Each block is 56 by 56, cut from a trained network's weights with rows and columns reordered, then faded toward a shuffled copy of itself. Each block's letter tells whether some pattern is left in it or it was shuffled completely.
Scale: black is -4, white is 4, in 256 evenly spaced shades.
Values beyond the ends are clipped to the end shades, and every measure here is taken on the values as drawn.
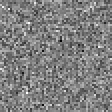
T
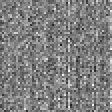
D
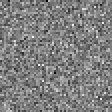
T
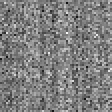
D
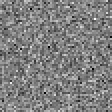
T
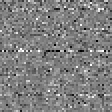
D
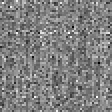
D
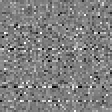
D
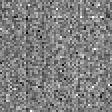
D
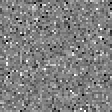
T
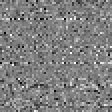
D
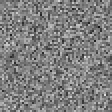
T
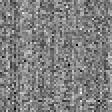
D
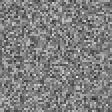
T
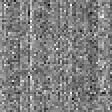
D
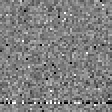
D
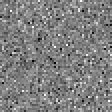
T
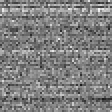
D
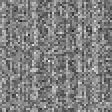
D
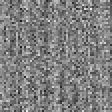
D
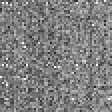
D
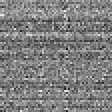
D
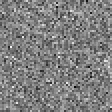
T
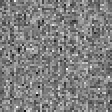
D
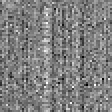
D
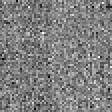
D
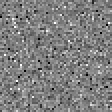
T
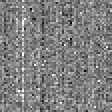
D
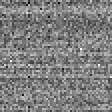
D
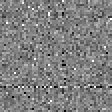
D
